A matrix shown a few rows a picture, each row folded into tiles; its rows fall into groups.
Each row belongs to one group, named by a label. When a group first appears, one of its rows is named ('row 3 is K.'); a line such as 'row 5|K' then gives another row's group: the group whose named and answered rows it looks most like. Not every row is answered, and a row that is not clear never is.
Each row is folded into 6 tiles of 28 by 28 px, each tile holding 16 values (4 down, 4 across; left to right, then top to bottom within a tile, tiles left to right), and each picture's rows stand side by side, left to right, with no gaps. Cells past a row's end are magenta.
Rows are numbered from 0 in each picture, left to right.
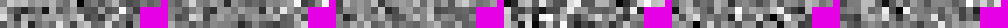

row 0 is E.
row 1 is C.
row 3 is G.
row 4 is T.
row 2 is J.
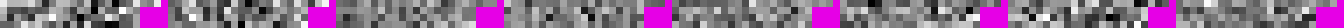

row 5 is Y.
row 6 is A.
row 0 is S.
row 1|C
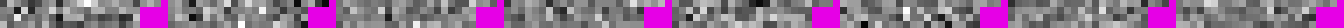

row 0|A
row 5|T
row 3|J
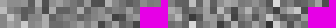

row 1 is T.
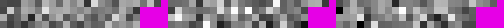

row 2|T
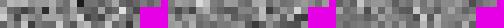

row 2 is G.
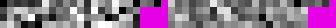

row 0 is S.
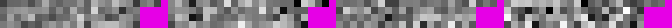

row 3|E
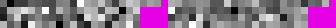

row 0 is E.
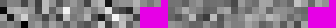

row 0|T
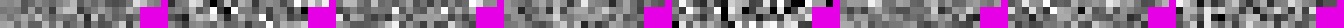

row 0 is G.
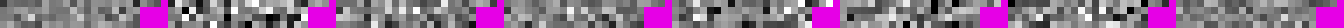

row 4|C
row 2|T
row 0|S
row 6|S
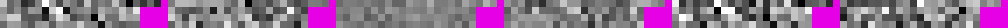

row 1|E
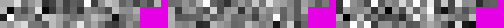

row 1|G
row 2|J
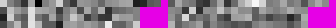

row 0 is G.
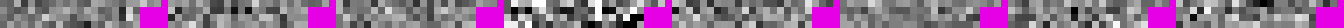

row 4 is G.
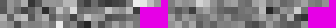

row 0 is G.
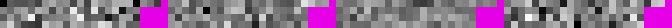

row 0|S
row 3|C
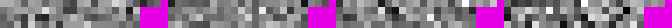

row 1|S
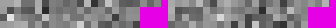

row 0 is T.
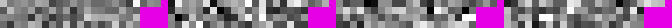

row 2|Y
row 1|J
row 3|G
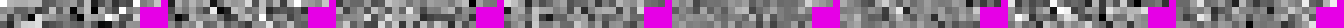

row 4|G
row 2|S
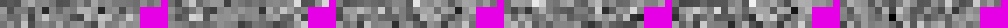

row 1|C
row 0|G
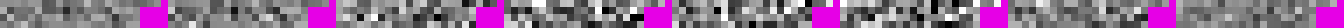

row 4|C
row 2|A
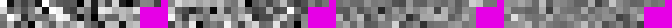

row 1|E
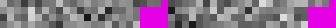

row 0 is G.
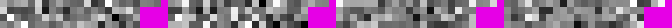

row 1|T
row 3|C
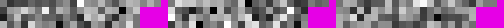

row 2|A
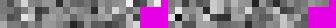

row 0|C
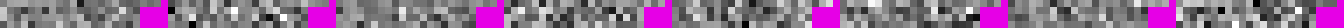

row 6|J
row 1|T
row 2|T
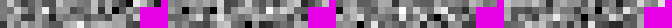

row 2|T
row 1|C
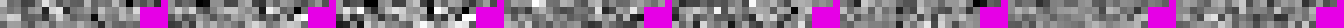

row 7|A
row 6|Y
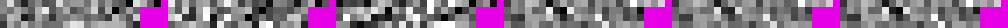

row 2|S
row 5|J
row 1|A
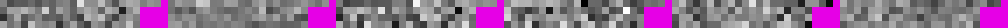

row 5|A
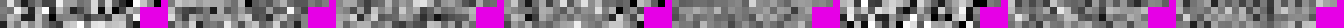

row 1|E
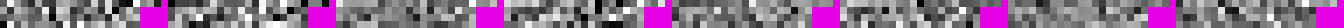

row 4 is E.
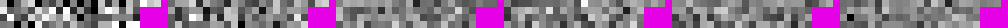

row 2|E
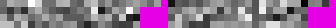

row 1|S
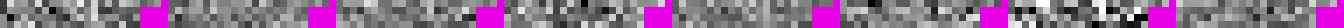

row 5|Y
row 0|J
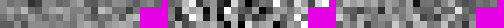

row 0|Y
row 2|E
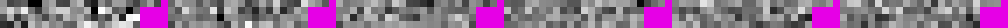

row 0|Y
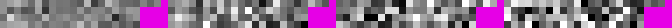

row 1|T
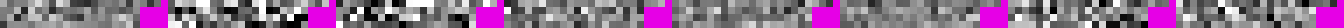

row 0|A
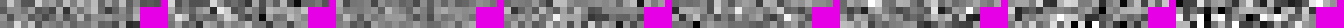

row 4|T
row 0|J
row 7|G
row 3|S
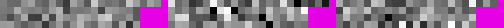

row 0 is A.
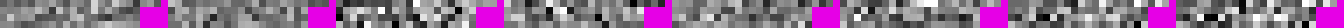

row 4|A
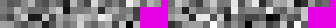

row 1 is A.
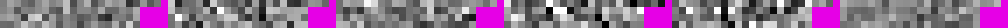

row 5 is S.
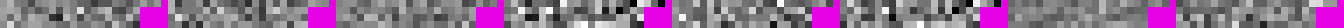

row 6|S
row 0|T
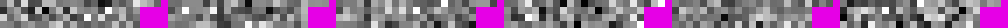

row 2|T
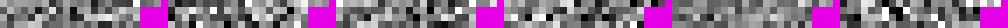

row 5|J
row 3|A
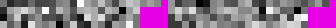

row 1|Y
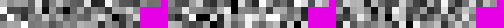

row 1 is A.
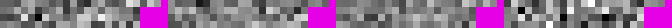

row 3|A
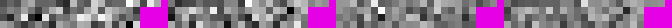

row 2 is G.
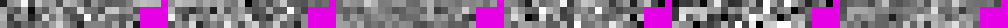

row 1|E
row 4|S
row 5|S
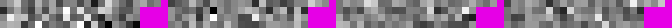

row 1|G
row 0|T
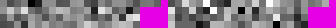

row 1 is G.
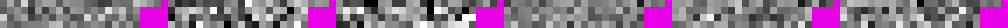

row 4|A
